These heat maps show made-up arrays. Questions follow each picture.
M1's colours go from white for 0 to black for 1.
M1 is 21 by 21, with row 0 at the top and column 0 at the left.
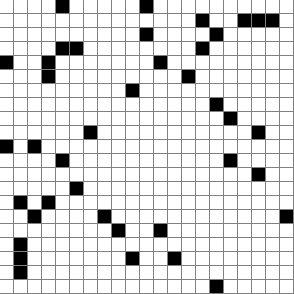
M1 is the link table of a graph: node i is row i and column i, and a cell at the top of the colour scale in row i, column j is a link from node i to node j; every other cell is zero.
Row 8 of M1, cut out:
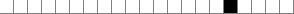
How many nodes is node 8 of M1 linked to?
1
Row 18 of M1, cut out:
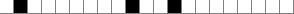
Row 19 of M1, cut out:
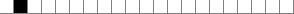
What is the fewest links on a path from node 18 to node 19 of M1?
2
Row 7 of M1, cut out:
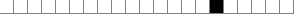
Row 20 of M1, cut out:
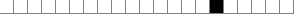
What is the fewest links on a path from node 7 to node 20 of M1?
2
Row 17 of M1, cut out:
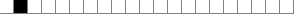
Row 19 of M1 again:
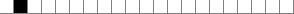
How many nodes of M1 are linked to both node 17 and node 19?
1
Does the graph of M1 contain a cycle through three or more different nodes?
no
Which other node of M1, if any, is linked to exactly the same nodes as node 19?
node 17
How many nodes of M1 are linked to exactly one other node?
8
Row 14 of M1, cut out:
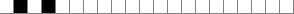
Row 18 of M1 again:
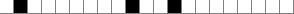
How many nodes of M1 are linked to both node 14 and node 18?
1
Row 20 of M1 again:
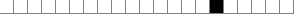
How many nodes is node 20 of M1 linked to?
1
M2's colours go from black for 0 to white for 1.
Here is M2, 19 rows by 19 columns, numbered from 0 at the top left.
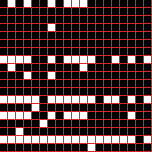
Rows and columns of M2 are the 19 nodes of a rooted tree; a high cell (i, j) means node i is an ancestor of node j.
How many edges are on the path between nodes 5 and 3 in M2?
8
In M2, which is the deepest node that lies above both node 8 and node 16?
14
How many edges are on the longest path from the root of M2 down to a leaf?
7
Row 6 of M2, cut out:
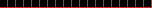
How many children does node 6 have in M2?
0
